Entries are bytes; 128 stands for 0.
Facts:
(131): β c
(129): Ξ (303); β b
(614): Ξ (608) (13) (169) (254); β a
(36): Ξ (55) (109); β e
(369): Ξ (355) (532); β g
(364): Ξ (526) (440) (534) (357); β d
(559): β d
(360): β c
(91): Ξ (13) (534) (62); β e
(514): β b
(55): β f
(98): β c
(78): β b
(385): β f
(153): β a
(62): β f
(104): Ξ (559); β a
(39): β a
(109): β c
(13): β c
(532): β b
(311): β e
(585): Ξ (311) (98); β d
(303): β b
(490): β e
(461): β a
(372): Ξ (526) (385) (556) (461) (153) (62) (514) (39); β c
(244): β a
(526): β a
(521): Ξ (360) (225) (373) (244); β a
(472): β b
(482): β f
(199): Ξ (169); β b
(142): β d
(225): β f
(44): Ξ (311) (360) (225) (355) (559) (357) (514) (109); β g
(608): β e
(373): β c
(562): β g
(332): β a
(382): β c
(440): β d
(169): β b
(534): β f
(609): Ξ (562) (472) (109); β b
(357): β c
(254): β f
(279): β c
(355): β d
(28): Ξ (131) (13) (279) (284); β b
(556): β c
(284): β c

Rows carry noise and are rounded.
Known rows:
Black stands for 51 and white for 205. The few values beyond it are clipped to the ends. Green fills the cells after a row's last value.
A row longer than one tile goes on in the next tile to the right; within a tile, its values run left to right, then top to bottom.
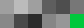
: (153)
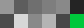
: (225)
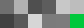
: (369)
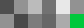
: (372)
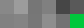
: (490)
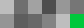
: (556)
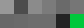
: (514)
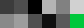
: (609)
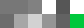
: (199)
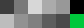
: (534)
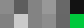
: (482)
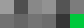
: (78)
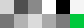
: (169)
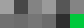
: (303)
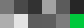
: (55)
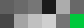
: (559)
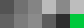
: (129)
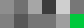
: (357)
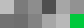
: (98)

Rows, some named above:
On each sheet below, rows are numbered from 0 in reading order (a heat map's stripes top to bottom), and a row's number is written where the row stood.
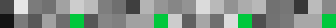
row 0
(104)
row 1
(360)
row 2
(13)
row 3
(360)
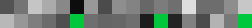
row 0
(62)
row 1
(514)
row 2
(521)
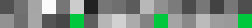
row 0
(28)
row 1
(585)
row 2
(142)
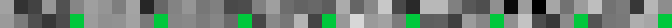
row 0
(472)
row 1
(608)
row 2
(490)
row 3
(311)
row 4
(254)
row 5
(244)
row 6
(36)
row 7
(360)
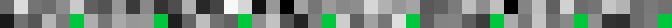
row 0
(521)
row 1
(440)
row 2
(44)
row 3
(36)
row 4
(13)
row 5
(129)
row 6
(364)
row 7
(526)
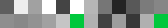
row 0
(614)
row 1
(562)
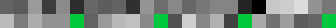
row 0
(440)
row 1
(355)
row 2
(225)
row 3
(91)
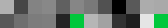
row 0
(532)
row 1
(109)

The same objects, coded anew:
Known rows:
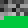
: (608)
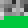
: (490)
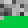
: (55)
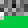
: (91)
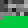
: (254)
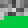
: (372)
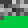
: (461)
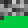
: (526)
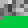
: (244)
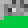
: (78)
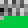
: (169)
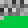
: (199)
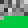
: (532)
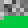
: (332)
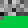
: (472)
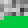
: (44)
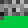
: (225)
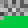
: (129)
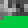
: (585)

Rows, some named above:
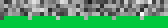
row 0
(559)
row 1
(44)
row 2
(55)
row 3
(608)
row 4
(532)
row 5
(614)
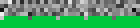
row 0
(614)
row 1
(225)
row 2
(532)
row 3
(142)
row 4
(104)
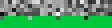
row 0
(472)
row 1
(55)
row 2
(28)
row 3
(440)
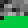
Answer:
(13)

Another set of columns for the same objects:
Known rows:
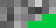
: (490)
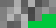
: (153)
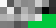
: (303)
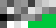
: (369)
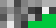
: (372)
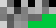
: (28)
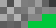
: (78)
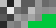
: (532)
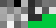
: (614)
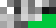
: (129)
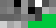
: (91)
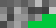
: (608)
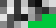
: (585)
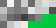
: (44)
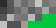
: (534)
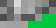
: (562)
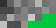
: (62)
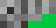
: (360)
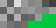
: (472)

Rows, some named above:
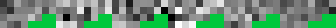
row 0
(254)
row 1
(36)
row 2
(364)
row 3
(369)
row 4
(244)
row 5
(440)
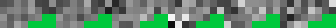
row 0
(142)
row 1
(440)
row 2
(254)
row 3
(169)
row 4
(55)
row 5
(355)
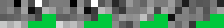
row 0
(91)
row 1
(91)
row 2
(254)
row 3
(13)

